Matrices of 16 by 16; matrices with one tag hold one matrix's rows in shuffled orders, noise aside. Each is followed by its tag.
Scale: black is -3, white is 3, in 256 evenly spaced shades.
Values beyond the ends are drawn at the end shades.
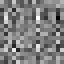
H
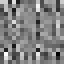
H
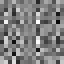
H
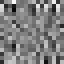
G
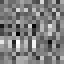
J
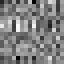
J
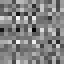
J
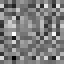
G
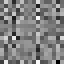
H
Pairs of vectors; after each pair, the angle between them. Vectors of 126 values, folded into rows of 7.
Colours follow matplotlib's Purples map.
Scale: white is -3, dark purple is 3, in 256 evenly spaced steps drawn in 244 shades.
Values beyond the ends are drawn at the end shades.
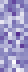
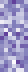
nearly parallel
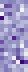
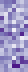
partly aligned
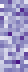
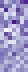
orthogonal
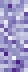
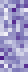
orthogonal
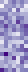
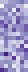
nearly parallel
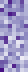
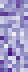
partly aligned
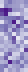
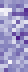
nearly opposite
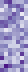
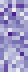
partly aligned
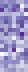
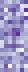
partly aligned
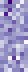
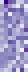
partly aligned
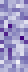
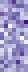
nearly opposite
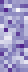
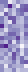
partly opposed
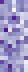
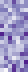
partly opposed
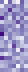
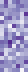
partly opposed
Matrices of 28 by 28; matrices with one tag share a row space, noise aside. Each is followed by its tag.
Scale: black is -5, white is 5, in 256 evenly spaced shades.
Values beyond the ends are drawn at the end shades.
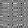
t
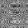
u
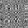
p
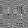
t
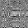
u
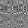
t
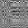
u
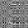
u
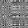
u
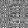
u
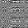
u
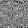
t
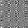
p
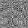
t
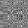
t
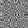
p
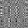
p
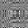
u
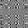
p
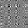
p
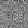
t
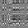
u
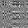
u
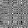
t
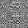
u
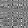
t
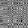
t
